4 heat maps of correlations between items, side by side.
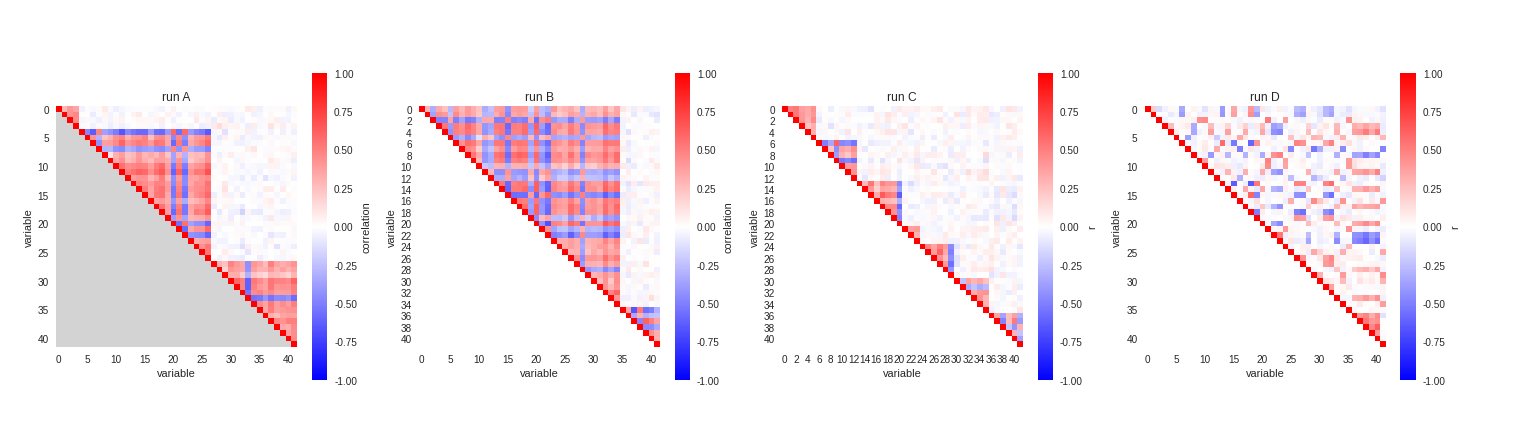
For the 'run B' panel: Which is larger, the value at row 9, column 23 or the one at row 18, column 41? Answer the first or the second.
the first
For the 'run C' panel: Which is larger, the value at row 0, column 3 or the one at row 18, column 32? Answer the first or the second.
the first
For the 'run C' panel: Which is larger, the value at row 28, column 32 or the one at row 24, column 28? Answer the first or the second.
the second
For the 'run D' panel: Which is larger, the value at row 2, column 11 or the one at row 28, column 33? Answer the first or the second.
the second
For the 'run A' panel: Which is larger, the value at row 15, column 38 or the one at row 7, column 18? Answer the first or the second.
the first
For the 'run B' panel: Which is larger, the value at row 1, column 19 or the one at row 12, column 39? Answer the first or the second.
the second
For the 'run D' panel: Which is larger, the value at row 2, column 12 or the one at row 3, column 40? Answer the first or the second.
the second
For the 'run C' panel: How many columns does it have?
42
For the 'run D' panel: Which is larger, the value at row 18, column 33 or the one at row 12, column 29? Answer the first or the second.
the first
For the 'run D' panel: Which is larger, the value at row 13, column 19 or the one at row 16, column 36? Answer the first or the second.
the first
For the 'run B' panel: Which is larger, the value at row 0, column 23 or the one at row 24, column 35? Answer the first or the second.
the first
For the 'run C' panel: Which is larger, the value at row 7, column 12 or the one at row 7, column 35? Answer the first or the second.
the first
